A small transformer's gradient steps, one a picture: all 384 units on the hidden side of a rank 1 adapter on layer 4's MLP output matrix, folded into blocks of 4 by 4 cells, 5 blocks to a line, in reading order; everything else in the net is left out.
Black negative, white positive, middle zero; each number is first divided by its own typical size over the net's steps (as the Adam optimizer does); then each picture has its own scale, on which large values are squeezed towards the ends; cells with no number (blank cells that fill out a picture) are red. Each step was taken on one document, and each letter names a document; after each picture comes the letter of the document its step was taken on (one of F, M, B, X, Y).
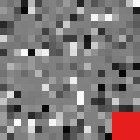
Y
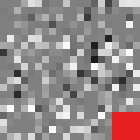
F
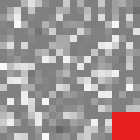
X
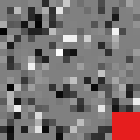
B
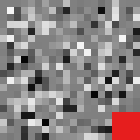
X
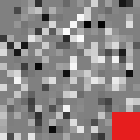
F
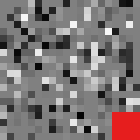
F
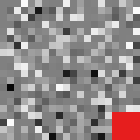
X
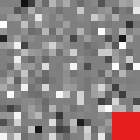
Y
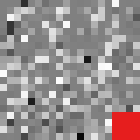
X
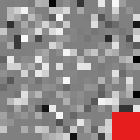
B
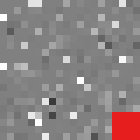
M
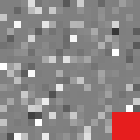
M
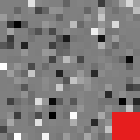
M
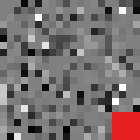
Y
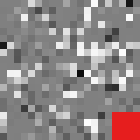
F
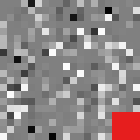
Y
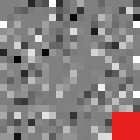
Y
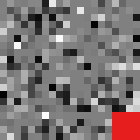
B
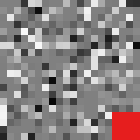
F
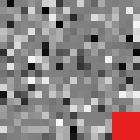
B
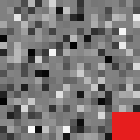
Y
